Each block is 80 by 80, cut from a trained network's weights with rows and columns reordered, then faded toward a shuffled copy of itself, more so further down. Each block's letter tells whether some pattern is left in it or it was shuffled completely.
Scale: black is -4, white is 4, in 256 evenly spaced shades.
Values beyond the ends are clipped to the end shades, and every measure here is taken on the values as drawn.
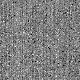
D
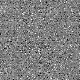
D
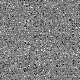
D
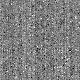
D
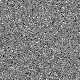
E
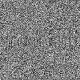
D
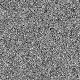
E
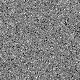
E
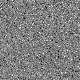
E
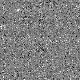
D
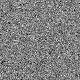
D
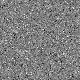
E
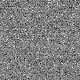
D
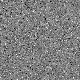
E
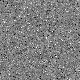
E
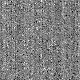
D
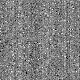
D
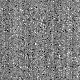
D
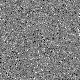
E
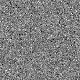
D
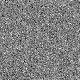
E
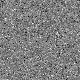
E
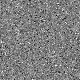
E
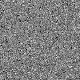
D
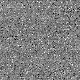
D
